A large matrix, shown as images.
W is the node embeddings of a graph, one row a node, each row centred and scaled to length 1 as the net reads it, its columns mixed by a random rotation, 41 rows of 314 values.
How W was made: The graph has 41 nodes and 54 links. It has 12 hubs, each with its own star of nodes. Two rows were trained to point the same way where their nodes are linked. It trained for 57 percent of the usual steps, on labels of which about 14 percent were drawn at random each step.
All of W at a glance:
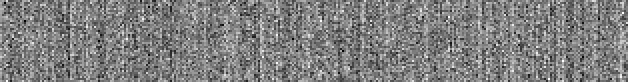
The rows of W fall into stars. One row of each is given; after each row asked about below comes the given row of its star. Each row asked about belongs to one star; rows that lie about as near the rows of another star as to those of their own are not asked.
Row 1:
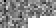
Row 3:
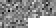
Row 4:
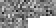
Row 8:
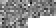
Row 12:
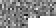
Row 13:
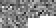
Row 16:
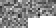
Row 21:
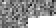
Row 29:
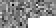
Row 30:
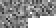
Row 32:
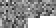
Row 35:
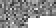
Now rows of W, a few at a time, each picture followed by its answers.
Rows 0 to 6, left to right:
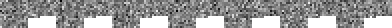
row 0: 30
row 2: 4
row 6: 4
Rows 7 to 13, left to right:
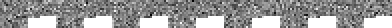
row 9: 32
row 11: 35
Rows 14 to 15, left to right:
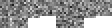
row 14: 35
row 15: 16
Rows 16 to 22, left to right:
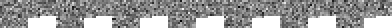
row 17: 12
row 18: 12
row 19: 35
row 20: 16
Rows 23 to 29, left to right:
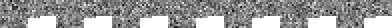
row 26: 13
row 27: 3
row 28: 8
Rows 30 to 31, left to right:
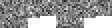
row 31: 13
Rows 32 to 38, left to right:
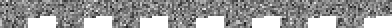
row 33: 13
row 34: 1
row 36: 29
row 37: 8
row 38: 21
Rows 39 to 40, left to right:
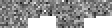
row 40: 30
